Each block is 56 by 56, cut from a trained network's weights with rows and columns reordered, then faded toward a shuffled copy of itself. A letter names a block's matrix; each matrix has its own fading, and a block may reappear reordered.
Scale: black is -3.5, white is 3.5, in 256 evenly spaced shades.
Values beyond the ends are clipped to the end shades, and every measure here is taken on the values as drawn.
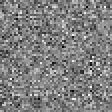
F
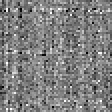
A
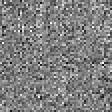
F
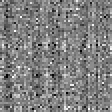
A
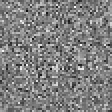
F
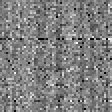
A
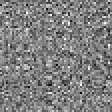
F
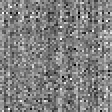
A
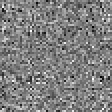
F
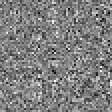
F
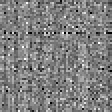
A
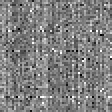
A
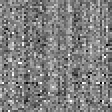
A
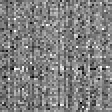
A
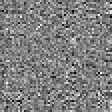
F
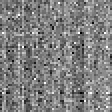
A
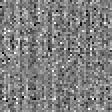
A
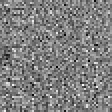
F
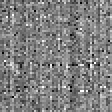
A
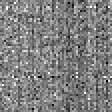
A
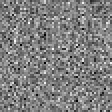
F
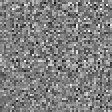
F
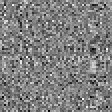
F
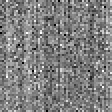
A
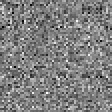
F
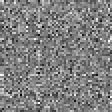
F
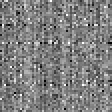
A
